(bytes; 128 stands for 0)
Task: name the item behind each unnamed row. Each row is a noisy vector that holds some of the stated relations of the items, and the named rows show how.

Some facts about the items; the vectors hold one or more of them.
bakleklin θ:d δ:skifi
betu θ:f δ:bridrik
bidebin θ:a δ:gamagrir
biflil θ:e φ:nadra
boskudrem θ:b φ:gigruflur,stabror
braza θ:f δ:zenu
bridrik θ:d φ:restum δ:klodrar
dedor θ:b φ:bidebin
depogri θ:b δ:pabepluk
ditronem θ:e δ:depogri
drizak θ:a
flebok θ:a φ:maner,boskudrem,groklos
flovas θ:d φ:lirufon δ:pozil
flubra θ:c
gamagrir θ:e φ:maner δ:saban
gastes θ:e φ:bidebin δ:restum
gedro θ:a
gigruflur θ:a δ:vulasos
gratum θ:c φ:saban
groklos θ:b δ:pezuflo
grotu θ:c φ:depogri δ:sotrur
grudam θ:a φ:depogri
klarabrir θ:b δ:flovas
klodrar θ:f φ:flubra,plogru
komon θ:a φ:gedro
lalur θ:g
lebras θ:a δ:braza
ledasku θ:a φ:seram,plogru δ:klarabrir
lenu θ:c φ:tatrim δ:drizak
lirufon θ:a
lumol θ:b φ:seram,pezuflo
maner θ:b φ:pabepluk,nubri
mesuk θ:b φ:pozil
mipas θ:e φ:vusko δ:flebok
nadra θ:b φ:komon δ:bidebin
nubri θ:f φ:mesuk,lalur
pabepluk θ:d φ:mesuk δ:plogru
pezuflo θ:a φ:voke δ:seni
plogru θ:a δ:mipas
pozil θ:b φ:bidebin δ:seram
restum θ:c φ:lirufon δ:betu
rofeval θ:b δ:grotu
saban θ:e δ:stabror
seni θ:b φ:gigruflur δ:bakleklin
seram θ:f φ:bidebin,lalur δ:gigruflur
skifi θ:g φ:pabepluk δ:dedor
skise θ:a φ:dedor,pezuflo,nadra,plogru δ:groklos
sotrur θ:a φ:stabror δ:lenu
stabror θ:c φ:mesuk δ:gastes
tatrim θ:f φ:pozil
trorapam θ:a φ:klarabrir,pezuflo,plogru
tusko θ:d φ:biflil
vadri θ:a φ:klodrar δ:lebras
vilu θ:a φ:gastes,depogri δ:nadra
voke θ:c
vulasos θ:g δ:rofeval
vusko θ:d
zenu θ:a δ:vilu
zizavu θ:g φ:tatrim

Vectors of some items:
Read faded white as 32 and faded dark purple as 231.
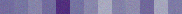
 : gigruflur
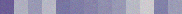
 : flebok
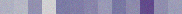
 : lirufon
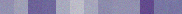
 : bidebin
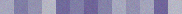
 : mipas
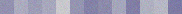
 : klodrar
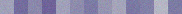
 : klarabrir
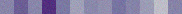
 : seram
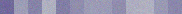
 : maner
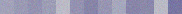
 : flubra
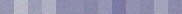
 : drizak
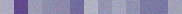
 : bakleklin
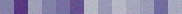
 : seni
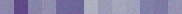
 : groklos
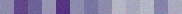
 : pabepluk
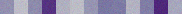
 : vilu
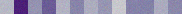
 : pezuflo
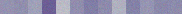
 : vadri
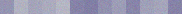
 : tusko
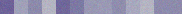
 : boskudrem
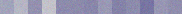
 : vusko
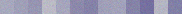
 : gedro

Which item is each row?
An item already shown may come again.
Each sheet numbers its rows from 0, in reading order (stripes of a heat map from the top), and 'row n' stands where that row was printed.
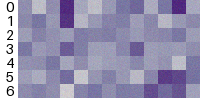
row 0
vilu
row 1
ledasku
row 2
ditronem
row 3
lenu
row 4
lalur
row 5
nadra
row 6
restum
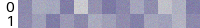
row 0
trorapam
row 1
tatrim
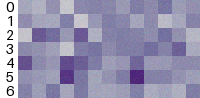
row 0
vusko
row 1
trorapam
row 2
depogri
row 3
bridrik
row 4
sotrur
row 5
grotu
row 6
mesuk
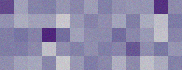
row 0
gamagrir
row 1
klodrar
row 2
seram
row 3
betu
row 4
trorapam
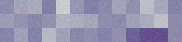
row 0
trorapam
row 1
dedor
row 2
saban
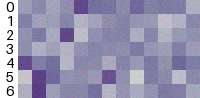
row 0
flovas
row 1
lumol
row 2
skise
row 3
gratum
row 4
stabror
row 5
plogru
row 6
bakleklin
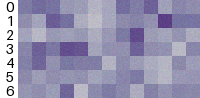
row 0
gastes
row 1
bidebin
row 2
grudam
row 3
pozil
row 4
skifi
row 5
zizavu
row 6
vadri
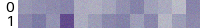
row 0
dedor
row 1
ledasku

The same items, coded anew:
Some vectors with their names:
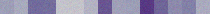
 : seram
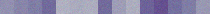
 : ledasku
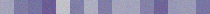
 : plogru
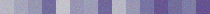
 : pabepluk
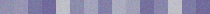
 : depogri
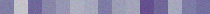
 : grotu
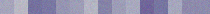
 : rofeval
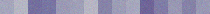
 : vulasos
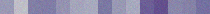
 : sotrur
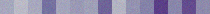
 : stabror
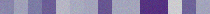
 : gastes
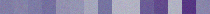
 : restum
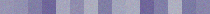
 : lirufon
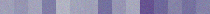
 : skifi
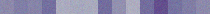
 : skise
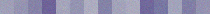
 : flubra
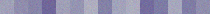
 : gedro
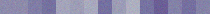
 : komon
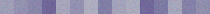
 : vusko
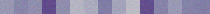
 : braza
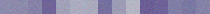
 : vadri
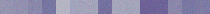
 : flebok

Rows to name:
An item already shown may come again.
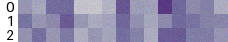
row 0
seram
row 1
nadra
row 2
pezuflo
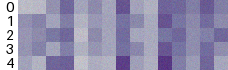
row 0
mesuk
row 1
seni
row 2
mipas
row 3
seni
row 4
pozil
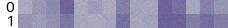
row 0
lalur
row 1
boskudrem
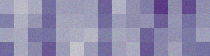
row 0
stabror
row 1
gamagrir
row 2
gigruflur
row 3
vilu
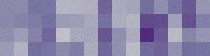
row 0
flovas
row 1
bridrik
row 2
dedor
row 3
lenu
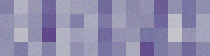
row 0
gamagrir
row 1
saban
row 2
bidebin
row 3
seni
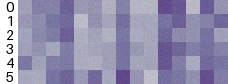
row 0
betu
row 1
mipas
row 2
klarabrir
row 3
skifi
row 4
grudam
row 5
tatrim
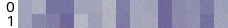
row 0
gigruflur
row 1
klarabrir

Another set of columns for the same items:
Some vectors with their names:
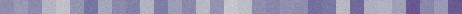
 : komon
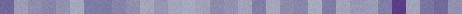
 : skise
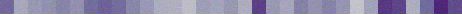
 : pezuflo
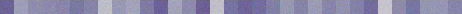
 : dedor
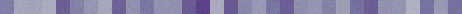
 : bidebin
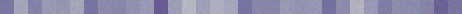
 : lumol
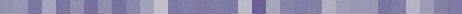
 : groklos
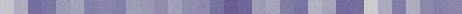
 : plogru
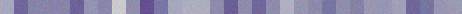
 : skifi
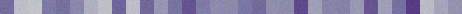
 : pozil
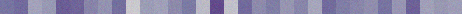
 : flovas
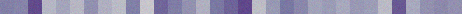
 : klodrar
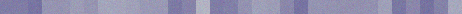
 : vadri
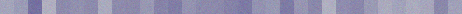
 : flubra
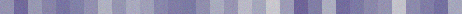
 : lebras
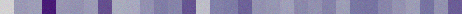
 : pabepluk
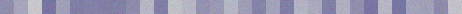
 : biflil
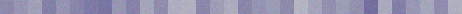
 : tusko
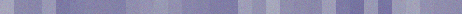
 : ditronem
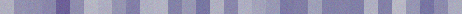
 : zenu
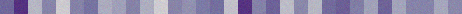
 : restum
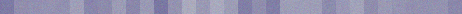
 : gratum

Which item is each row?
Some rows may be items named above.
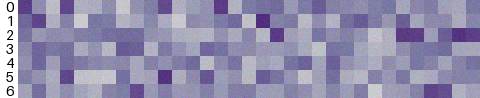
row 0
gastes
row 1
restum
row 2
pezuflo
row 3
sotrur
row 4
grudam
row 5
stabror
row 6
lenu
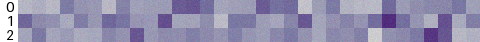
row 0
mesuk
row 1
gamagrir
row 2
lenu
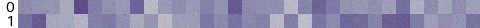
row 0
klarabrir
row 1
bridrik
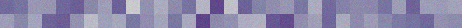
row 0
flovas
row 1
vilu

